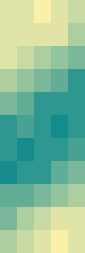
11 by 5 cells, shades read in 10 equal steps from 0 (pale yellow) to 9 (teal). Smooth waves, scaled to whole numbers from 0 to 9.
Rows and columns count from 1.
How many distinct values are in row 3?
5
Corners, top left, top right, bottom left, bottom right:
1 2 3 1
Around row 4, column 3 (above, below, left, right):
3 8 4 6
